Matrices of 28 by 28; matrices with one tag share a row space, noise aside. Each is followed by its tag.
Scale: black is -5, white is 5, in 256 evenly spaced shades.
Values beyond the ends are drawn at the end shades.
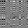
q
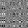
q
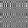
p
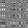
q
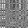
q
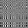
p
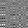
q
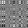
q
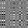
q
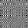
p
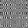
p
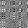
q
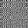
p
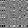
q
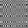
p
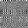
p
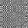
p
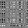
q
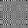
p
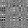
q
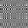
p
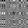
q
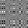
q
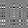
q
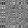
q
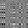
q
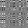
q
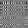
p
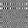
p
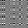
q
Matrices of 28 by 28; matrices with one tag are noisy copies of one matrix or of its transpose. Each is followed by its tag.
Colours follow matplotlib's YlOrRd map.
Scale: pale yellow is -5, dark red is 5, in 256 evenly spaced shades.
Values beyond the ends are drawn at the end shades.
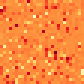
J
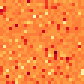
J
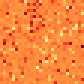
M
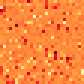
J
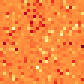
M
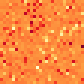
M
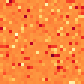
J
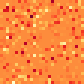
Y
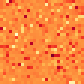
J
